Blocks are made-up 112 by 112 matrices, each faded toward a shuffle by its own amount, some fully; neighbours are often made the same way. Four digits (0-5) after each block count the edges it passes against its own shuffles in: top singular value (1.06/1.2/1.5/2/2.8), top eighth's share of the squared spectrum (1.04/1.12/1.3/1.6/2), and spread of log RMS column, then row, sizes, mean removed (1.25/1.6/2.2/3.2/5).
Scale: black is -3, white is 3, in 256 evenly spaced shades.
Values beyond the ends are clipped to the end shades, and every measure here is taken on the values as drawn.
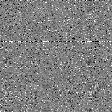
4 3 1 2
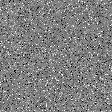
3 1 0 0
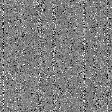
2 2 3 0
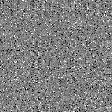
4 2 1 1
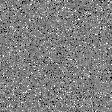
3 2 0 1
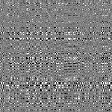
5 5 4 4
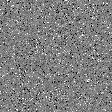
1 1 0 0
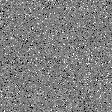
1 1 0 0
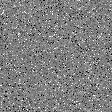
0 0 0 0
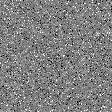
1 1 0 0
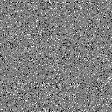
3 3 1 2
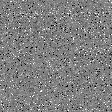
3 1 0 1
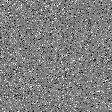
2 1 0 0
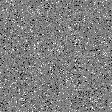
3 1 0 0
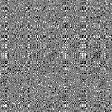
5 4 3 3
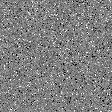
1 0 0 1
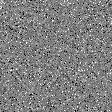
0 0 0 0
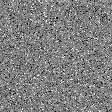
0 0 0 0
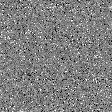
1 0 0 1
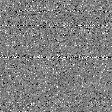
3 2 0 3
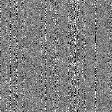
2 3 4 0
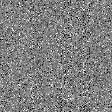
1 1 3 0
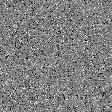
2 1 0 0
